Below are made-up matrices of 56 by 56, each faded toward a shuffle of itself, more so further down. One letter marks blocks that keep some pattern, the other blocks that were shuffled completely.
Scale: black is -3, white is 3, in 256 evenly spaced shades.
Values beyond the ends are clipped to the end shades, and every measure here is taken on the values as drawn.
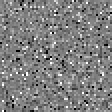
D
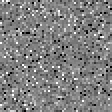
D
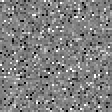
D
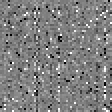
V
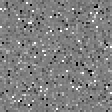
D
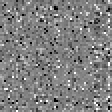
V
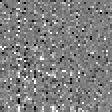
V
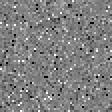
D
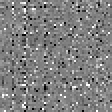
V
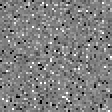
D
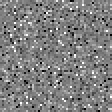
D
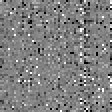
V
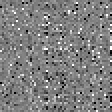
V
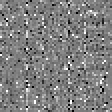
V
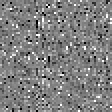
V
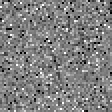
D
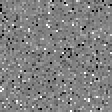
D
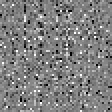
V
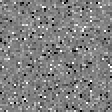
D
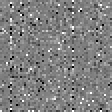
V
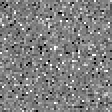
D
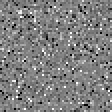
D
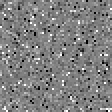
D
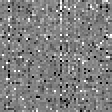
V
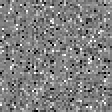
V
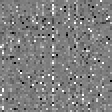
V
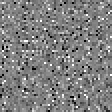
V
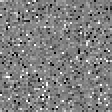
D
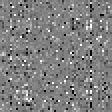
V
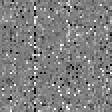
V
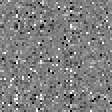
V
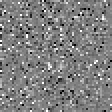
V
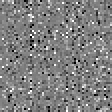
V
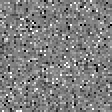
D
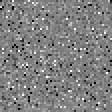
D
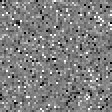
D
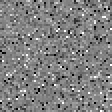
D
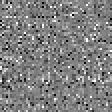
V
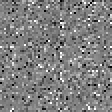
V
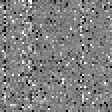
V
